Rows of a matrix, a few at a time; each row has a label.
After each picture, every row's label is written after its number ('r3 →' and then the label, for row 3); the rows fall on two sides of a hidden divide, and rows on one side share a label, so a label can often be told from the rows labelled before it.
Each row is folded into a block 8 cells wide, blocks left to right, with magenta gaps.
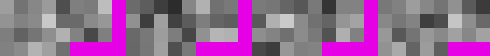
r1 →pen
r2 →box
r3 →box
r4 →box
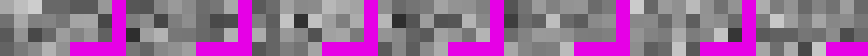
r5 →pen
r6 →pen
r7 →box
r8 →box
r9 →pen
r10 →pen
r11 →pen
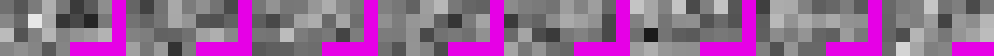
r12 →box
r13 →box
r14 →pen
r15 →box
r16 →pen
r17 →pen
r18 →pen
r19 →box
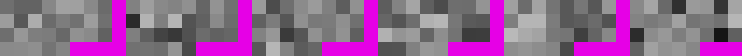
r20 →box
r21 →pen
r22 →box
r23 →pen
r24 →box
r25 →pen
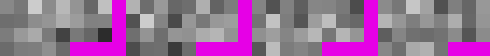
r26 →pen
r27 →box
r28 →box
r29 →pen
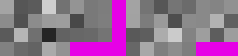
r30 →pen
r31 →box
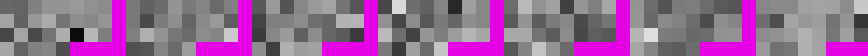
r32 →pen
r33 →box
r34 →pen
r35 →box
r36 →pen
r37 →box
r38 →pen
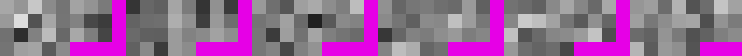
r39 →pen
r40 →box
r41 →box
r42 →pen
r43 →box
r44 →pen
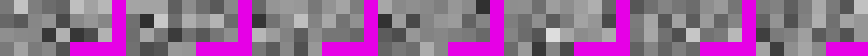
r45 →pen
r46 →pen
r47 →pen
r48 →pen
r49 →box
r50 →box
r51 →pen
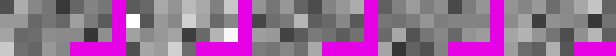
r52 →pen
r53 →box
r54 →pen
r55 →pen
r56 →pen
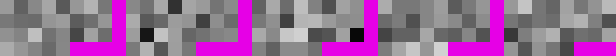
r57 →pen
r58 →box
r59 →pen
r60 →pen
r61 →pen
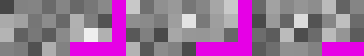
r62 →box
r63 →pen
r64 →pen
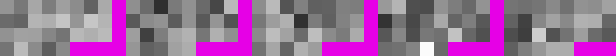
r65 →box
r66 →box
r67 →box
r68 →pen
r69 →pen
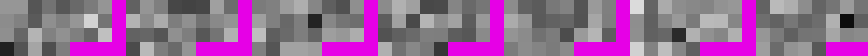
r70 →box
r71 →box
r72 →box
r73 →pen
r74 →box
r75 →pen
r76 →pen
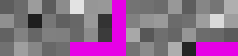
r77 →pen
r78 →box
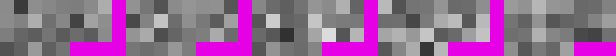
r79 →box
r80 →box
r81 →box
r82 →box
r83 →pen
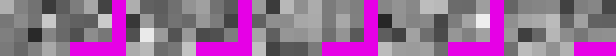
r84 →pen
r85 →pen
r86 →pen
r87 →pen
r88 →box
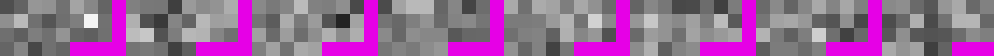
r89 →box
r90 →box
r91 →box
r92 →pen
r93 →pen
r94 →box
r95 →box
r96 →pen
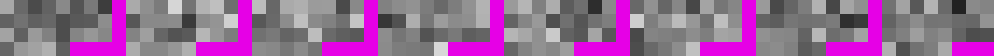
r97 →box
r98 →pen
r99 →pen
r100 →pen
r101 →box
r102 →box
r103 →box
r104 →pen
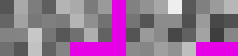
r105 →pen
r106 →pen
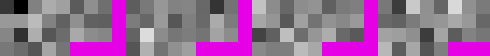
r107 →box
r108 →box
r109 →pen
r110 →pen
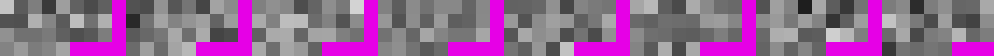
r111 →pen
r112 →pen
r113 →pen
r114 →box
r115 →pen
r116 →pen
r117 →box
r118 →box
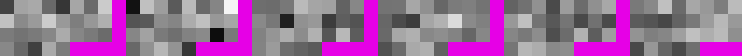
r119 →pen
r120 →pen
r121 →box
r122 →pen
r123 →box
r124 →box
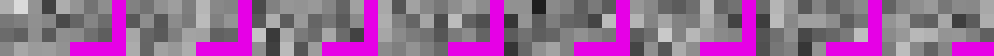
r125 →pen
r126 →pen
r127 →pen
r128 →pen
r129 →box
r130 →box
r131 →pen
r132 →box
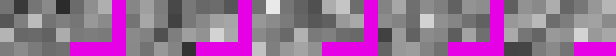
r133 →box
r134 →box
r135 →pen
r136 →pen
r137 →box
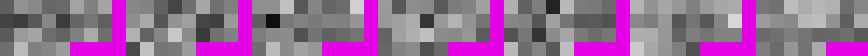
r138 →pen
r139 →box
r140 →pen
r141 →box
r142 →pen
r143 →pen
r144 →pen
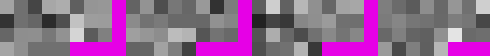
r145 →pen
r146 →box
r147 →pen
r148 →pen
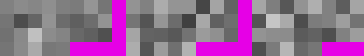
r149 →pen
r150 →pen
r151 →box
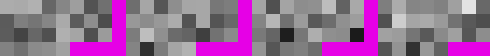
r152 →pen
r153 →pen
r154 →pen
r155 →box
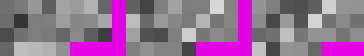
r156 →pen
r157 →box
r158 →pen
